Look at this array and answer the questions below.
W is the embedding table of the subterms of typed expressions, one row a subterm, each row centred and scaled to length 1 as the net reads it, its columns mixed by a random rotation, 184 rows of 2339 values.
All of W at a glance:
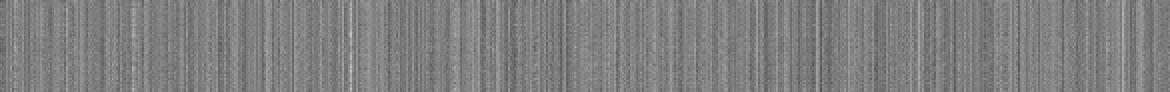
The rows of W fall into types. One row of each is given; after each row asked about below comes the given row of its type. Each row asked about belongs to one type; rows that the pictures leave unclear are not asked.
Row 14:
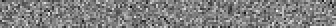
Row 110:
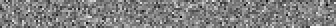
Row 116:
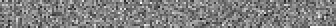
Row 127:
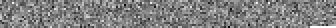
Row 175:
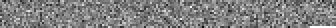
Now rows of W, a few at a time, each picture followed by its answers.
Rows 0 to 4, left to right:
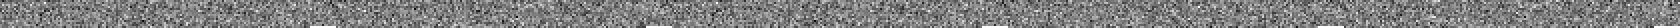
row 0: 14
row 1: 110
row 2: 14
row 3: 175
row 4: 110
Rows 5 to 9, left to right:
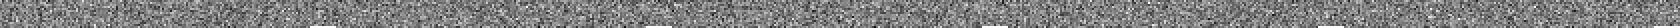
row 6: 175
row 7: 14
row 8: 116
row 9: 175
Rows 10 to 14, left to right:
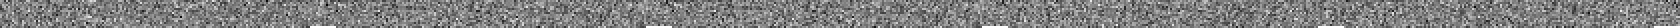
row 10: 110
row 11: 14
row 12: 14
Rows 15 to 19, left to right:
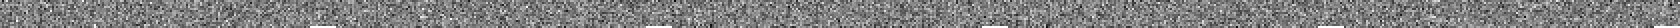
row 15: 116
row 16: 175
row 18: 116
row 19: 110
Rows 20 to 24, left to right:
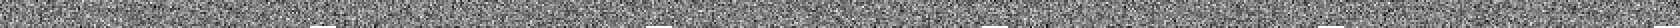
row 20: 127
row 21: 116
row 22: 175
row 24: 14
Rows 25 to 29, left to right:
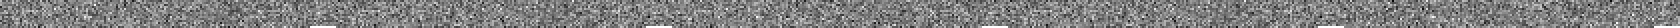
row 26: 14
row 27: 175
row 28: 14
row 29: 110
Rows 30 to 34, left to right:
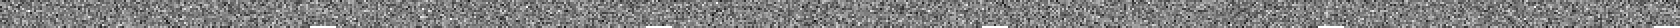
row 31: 175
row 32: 14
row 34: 175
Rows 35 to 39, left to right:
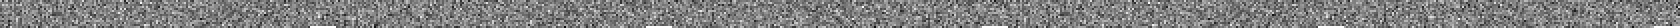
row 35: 116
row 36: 116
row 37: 175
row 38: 116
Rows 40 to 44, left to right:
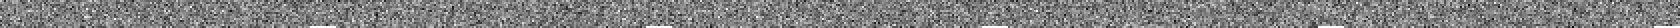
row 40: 175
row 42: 175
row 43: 110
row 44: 127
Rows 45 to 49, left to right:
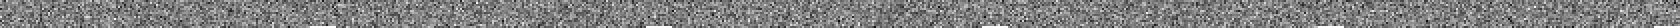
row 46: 116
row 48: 175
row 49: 14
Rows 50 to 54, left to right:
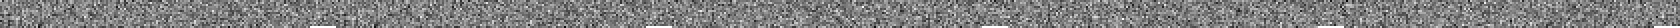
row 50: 116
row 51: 116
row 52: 175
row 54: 116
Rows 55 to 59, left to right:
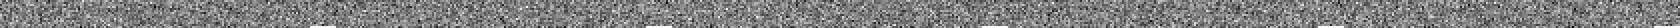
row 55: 127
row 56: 14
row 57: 175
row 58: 14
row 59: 127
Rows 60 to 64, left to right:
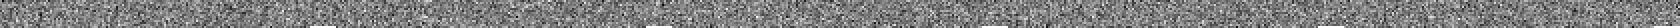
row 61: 110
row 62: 175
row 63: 116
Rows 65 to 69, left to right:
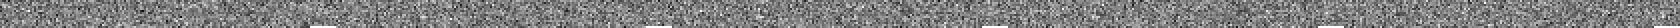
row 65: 110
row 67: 110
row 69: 116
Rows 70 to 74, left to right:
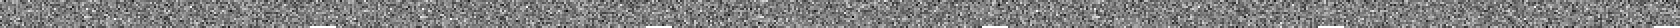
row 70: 175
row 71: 175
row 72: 110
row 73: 110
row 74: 175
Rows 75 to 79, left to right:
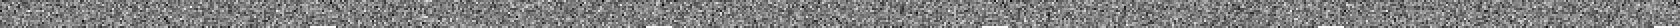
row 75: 14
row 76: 110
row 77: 14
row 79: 14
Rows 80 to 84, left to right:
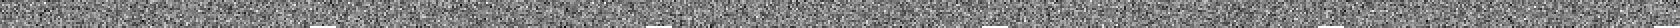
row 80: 14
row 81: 127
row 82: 116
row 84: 14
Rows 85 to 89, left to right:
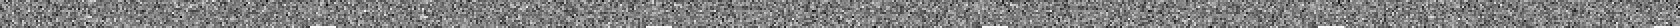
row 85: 110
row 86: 110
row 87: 14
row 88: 14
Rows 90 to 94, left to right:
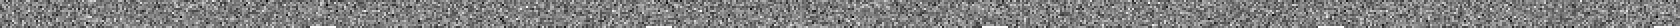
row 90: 110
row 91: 14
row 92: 110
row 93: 116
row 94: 14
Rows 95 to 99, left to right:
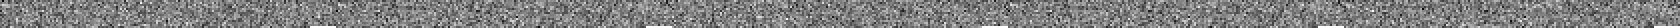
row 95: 116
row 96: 14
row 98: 14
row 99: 110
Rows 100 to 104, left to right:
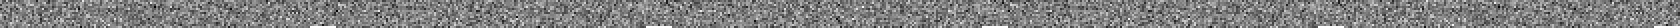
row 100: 127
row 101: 14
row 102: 14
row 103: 14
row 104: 127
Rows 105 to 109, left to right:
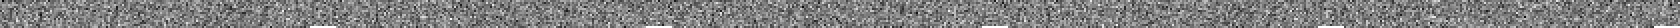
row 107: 14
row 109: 110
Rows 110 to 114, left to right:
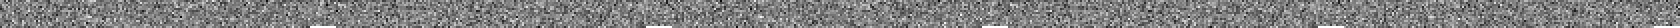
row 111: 14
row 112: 110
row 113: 14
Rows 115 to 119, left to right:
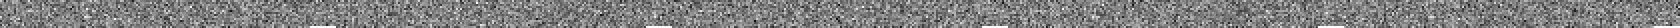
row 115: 175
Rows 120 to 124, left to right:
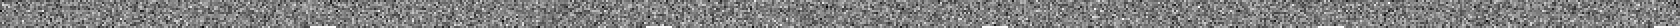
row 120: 14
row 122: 127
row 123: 175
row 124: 14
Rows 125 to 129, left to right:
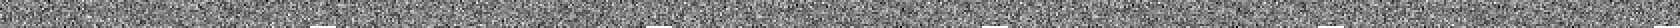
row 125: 110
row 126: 116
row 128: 127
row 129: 127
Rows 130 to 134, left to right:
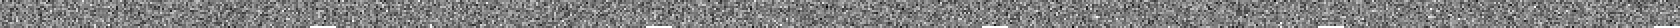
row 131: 116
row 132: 127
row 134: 175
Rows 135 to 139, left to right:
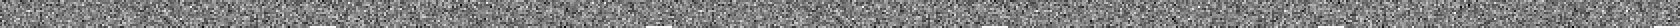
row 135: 175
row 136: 127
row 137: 175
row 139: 127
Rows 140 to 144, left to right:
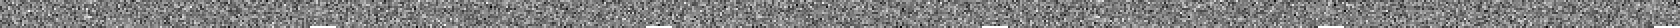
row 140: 110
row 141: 127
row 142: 127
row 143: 110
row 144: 14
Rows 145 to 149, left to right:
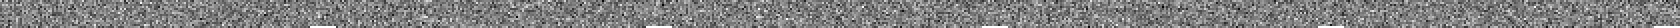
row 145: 116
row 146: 110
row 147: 175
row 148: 127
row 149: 175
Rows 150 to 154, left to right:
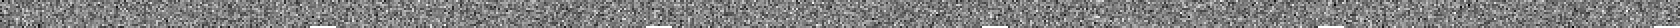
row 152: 116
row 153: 110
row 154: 127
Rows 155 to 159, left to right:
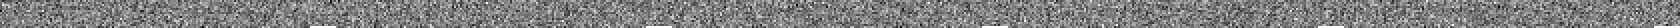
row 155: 14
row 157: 127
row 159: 127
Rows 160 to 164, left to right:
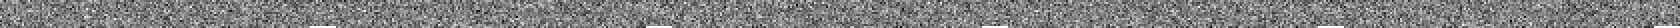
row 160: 175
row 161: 110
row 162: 127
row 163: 175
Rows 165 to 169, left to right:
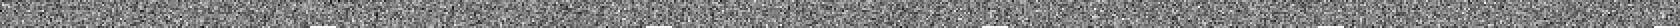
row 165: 14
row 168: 175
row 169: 116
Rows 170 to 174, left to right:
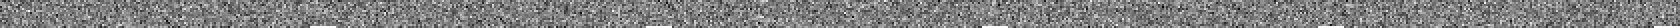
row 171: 14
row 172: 110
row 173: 127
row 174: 116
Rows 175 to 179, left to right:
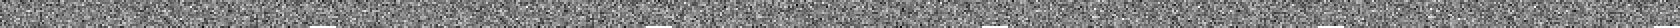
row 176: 175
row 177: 127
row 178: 175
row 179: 175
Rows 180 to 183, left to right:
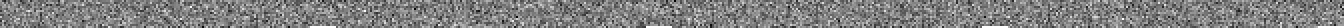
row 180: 175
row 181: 110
